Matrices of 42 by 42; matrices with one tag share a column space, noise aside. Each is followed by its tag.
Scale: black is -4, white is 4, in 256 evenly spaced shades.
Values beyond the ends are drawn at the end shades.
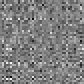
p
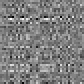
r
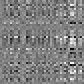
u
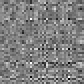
p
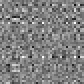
r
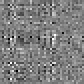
u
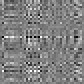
u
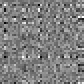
r
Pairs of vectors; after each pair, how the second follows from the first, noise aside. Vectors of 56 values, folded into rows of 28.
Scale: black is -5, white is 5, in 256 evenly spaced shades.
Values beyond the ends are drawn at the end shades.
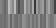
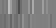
partly zeroed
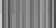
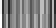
scaled up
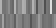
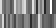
scaled up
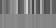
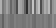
negated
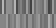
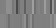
partly zeroed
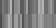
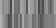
negated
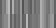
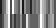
scaled up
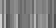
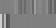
partly zeroed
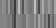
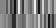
scaled up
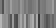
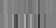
partly zeroed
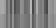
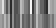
scaled up
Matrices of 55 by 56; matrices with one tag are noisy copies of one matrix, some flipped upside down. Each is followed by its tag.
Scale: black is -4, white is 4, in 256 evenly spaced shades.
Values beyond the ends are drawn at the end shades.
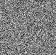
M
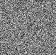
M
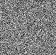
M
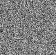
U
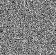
U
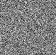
M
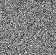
M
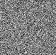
M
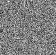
U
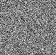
M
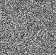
M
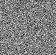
M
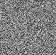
M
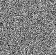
U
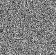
U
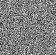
U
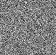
M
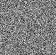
M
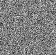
U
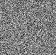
M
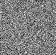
M
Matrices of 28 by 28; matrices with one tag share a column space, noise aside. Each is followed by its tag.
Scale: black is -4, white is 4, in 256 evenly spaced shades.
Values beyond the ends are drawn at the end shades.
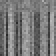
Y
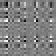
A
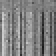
Y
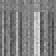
Y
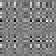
A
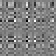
A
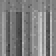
Y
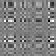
A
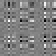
A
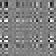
A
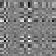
A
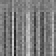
Y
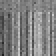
Y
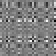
A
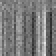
Y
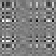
A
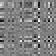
A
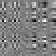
A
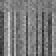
Y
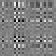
A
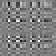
A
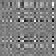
A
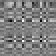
A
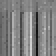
Y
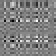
A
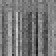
Y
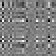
A
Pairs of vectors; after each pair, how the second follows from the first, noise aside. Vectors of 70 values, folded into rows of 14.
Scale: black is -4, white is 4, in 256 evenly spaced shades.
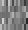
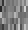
reversed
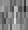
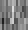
reversed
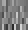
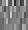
reversed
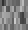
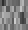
copied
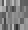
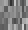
reversed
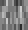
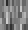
reversed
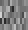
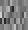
copied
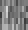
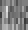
copied
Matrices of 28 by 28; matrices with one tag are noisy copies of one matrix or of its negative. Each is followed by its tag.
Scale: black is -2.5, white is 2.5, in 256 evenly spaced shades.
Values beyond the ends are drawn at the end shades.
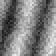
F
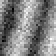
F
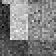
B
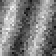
F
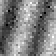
F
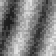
F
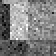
B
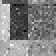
B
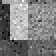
B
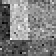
B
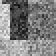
B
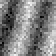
F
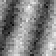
F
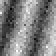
F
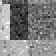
B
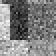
B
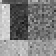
B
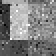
B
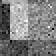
B
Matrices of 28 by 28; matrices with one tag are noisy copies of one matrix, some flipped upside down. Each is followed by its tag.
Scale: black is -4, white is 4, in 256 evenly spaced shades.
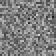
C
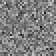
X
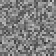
X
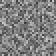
X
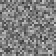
X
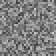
X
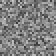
X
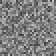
X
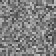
C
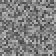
X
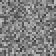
C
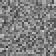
C
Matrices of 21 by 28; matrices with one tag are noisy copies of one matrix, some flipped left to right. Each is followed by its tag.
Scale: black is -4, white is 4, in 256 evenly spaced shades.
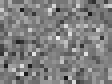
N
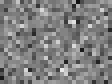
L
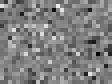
N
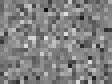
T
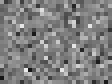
L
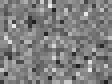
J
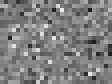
N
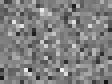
L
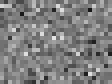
N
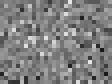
T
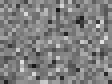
J
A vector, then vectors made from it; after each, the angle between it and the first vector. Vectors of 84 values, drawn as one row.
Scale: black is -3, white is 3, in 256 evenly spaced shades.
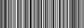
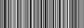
nearly parallel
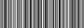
nearly parallel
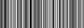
nearly parallel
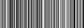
orthogonal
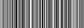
nearly opposite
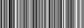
orthogonal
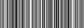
nearly opposite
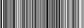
orthogonal
